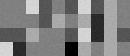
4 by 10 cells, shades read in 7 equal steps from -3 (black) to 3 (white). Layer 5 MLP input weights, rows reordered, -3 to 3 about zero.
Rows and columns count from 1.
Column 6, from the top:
-1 0 -1 -3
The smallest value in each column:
-1 -2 0 -1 0 -3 1 -2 1 -1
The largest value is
2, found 4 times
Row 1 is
0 0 2 -1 0 -1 2 -1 1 0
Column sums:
1 -3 3 -2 1 -5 6 -5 4 -1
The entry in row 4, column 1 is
2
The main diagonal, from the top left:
0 0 1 0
